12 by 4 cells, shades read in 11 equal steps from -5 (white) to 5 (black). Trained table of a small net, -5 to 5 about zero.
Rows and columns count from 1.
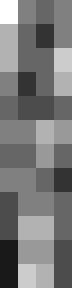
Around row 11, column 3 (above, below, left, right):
-2 -2 -1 2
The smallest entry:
-5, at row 1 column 1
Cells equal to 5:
0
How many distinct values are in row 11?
3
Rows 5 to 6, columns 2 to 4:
2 2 1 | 0 -2 -1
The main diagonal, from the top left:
-5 1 1 -2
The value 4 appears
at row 11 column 1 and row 12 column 1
